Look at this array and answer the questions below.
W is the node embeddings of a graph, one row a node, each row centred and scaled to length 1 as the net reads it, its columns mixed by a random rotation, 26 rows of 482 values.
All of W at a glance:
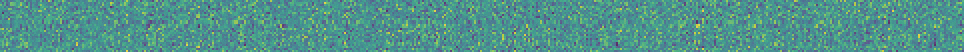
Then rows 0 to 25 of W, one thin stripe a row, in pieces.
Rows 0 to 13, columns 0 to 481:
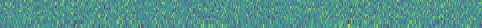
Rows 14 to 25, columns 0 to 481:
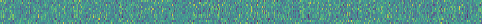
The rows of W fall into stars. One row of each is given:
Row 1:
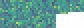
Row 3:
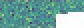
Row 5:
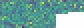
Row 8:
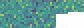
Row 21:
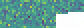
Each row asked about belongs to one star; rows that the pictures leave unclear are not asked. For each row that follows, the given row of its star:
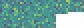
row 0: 3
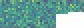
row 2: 1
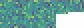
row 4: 5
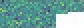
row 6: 1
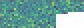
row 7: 3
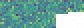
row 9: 5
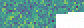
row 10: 3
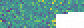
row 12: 21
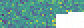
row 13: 5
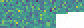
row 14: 8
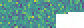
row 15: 5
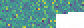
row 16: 21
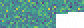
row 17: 8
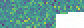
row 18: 1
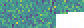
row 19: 8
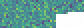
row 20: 21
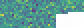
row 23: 3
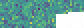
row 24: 5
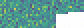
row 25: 3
